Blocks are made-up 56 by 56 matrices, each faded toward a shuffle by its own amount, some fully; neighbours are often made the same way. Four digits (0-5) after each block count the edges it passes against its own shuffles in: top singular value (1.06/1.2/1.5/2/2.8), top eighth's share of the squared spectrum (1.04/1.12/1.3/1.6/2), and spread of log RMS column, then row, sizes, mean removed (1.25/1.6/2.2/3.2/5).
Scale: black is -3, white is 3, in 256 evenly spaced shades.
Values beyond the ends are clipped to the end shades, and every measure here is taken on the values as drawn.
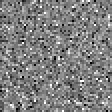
1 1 0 0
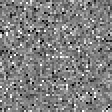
1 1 0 0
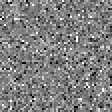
2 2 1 1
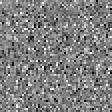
3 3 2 2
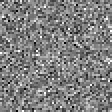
0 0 0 0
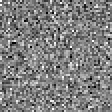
2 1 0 0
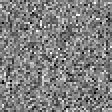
2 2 0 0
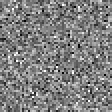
0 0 0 0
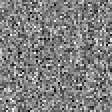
2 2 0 1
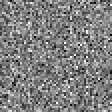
2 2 1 0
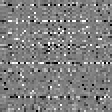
4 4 1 3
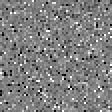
0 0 0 0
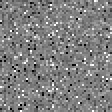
0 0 0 0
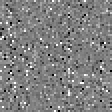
1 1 1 0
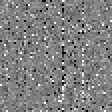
3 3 2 0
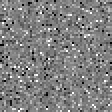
0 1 0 0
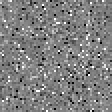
1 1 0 0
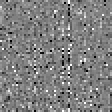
3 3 2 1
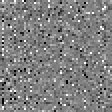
3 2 2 0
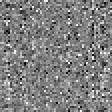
3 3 2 0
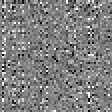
4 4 3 1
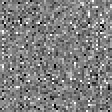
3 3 2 1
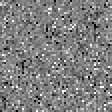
2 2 1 0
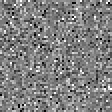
0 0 1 0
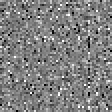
1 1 2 0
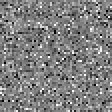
2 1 0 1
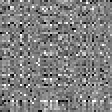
4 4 2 3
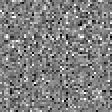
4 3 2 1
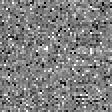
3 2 0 0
